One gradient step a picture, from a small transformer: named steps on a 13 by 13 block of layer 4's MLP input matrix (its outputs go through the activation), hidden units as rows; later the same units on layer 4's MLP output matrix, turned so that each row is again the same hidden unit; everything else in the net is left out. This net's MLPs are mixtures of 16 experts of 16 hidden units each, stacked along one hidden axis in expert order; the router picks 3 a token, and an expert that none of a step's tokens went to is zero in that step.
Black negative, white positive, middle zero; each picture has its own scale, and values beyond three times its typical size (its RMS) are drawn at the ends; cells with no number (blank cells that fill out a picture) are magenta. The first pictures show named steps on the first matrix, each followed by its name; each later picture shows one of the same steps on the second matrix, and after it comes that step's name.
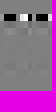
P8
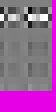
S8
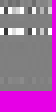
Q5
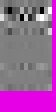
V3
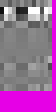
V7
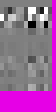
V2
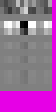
Q5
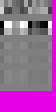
Q5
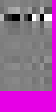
V7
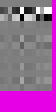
S8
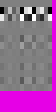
S8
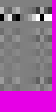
P8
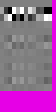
S8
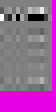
P8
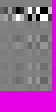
S8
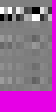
S8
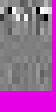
V3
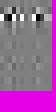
V7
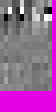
V3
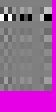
P8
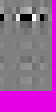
V7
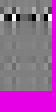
V7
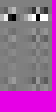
P8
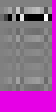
P8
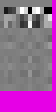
V2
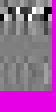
V3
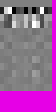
V2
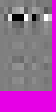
V7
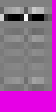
P8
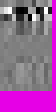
V3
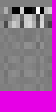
V2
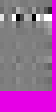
V7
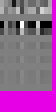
Q5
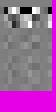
V2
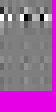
V7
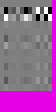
S8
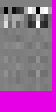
V2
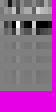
Q5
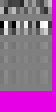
Q5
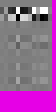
S8
